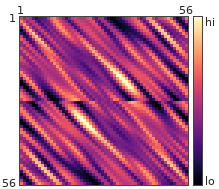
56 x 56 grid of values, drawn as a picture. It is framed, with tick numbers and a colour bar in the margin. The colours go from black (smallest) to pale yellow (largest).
Symmetry: a half turn. Grain: diagonal, down to the right. Slope: none. Histogram: bell-shaped.
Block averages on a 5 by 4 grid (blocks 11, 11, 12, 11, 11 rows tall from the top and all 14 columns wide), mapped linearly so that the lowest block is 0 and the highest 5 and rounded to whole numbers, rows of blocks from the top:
3403 / 4253 / 1441 / 3524 / 3043
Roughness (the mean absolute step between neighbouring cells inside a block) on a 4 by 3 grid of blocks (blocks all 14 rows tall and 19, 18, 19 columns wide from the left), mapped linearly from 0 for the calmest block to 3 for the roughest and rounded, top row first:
1 0 3 / 0 1 2 / 2 1 0 / 3 0 1
